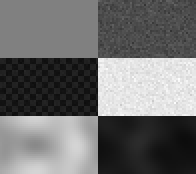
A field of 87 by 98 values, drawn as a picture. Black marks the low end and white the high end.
The table splits into 3 rows of 2 panels. Panel 1,1: middling, flat. Panel 1,2: low, fine-grained, faint in contrast. Panel 2,1: very low, checkered, faint in contrast. Panel 2,2: very high, fine-grained, faint in contrast. Panel 3,1: high, smooth. Panel 3,2: very low, smooth, faint in contrast.
